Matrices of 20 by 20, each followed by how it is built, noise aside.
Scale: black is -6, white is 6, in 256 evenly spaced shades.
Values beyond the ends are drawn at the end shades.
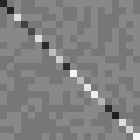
diagonal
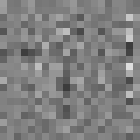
low rank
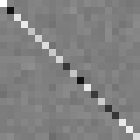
diagonal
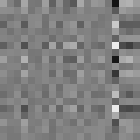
low rank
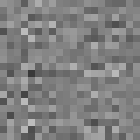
low rank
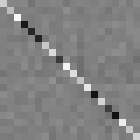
diagonal
